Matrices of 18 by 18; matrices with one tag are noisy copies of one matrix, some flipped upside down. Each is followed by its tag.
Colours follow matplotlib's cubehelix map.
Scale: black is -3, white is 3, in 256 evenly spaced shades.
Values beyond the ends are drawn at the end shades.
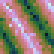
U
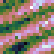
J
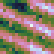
J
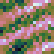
J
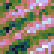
J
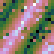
U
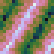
U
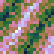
U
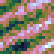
J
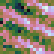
J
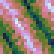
U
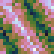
U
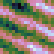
J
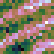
J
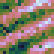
J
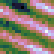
J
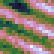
J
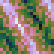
U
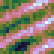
J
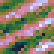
J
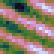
J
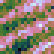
J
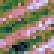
J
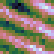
J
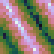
U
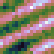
J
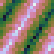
U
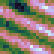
J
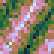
U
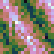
U
